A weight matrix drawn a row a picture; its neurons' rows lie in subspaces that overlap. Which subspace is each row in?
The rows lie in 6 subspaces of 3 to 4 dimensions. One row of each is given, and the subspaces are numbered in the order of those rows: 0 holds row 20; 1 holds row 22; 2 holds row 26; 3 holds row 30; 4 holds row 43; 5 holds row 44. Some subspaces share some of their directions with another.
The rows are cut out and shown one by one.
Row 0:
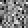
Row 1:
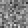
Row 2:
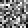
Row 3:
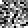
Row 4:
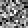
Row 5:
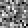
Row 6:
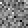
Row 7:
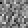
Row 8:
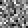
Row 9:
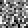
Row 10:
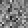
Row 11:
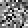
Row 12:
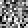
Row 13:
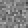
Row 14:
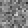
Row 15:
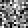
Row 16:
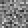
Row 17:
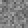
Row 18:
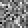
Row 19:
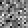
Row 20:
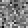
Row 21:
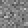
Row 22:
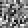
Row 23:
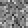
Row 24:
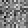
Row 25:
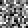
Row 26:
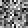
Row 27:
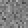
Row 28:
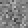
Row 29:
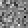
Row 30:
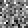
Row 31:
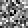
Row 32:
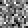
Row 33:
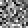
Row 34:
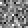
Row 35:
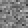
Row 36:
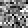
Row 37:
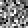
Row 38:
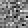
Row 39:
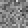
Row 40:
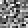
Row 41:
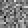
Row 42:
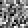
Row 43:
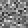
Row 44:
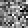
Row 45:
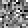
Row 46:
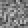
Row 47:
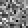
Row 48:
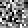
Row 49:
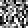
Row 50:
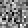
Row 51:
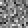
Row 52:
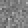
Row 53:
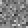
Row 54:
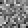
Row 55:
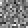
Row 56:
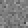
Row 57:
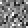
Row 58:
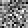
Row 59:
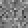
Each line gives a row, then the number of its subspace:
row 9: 3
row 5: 3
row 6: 3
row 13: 4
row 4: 1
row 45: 5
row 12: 3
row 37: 1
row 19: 4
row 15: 0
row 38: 5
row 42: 1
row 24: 2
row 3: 2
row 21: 2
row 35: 5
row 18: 5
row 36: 5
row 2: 5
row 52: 4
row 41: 2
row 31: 1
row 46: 1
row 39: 5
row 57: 3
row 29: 4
